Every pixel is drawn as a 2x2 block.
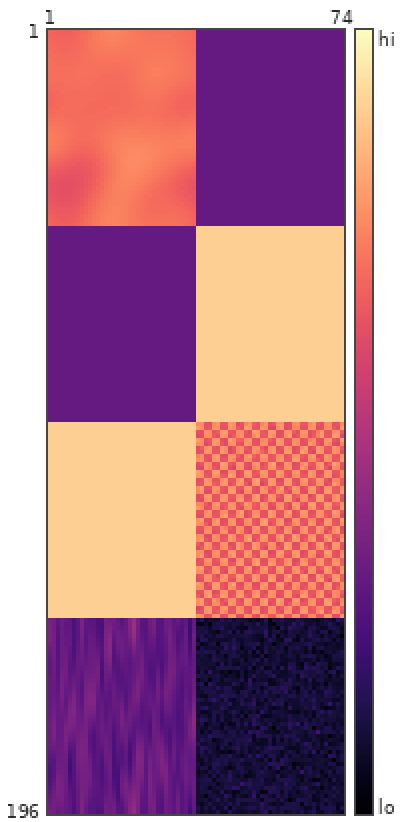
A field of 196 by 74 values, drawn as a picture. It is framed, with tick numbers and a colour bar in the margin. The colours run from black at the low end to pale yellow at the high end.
It is made of 4 by 2 panels. Panel 1,1: high, smooth, faint in contrast. Panel 1,2: low, flat. Panel 2,1: low, flat. Panel 2,2: very high, flat. Panel 3,1: very high, flat. Panel 3,2: high, checkered. Panel 4,1: low, streaked downward, faint in contrast. Panel 4,2: very low, fine-grained, faint in contrast.
